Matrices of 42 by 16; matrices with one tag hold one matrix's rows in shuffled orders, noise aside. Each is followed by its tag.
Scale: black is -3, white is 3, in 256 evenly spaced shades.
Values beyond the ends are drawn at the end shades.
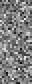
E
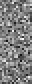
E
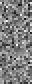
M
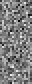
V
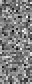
M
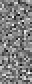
E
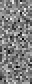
V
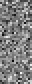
M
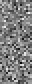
E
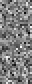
M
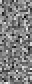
M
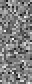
E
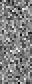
V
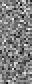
E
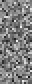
M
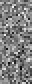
E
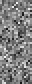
E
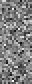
E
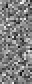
E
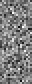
V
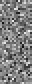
E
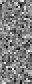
E
